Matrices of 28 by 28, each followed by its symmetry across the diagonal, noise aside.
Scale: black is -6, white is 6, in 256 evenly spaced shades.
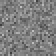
neither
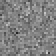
neither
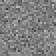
neither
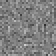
antisymmetric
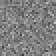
antisymmetric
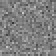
antisymmetric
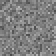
symmetric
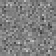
antisymmetric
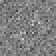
symmetric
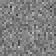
neither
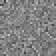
symmetric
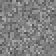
symmetric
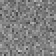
neither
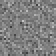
antisymmetric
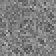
symmetric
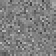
antisymmetric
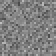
symmetric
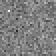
neither
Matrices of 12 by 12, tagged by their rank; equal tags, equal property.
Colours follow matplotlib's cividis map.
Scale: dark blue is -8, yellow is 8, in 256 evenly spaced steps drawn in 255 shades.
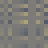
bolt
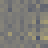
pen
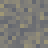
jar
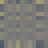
bolt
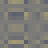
bolt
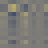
bolt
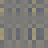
bolt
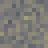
jar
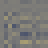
pen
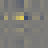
bolt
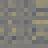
pen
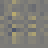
pen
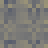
pen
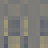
bolt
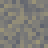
jar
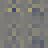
pen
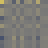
bolt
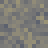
jar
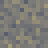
jar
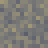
jar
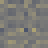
pen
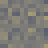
pen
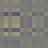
bolt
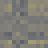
pen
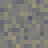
jar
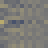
pen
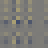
bolt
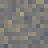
jar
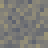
jar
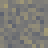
jar
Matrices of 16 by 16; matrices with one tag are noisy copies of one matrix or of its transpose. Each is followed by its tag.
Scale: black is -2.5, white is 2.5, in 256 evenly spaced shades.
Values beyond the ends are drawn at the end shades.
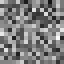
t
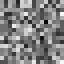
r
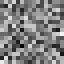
r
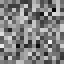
t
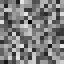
r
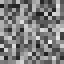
t
